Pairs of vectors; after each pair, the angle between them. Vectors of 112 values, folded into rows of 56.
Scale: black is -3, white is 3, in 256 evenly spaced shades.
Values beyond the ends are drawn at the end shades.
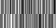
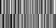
nearly opposite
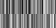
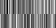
partly aligned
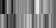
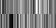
partly aligned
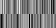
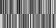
nearly opposite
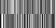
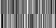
nearly opposite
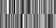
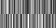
partly aligned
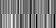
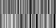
nearly parallel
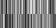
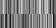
partly aligned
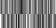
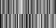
nearly opposite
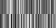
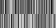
partly aligned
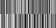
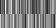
partly aligned
